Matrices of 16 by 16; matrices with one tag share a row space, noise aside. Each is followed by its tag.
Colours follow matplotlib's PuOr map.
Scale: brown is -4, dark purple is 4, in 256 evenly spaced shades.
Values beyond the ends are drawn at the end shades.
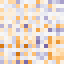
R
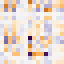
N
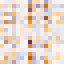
N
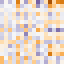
R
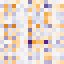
N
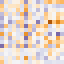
R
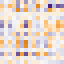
R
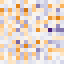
R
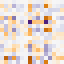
N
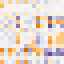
R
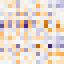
R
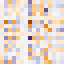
N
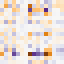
N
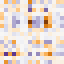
N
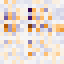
N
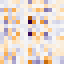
N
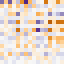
R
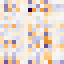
N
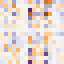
N
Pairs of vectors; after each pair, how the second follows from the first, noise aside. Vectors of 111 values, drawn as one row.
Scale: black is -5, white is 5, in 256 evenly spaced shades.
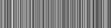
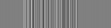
partly zeroed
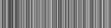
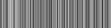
negated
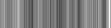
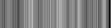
negated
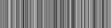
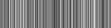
sign-scrambled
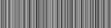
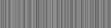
shrunk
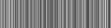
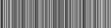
reversed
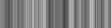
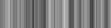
negated
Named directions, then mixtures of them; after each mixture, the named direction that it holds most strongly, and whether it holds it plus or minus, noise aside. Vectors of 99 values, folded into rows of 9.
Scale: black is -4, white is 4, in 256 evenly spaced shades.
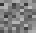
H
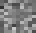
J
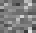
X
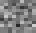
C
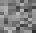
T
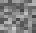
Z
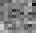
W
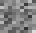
H, plus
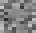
J, minus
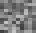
Z, plus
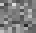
H, minus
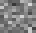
X, plus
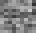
W, plus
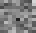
Z, plus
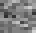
H, plus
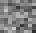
T, plus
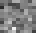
Z, plus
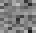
X, minus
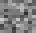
Z, minus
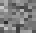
T, plus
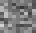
C, plus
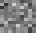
C, minus
